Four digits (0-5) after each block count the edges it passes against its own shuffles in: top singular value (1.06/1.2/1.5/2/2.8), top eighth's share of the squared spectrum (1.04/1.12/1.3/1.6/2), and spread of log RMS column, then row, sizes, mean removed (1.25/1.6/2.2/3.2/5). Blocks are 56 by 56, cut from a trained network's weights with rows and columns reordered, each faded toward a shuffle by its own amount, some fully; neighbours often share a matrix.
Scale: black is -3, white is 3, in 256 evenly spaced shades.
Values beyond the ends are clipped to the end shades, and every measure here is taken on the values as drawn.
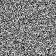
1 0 0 0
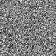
3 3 0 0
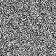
3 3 0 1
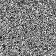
1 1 0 0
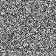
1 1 0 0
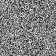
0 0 0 0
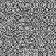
4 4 1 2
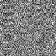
4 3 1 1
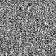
3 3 0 0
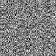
4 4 2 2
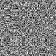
4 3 0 2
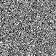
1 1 0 0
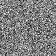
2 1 0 0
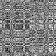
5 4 2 3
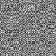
4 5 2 2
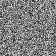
0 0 0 0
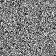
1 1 0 0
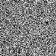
3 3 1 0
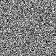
1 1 0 0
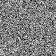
0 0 0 0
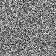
0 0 0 0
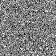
2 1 0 0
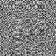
4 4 0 2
